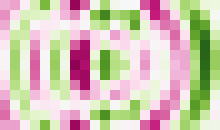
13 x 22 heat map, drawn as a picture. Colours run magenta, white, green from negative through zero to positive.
Rings: centred on the centre. Ninth with the lowest average: centre. Ninth with the highest average: middle right.
